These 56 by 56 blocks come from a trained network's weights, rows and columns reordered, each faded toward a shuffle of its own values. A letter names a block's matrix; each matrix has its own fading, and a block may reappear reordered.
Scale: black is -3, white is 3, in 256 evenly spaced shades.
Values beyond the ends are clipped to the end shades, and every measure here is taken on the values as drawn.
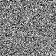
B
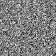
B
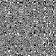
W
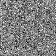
B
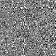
W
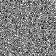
B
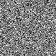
B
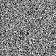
B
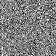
B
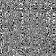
W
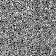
B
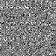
W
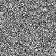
B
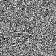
B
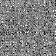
W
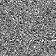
W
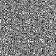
W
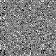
W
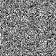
B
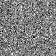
B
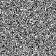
B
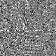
W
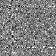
W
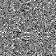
W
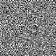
W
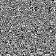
W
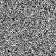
B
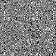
W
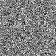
B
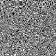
W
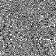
W
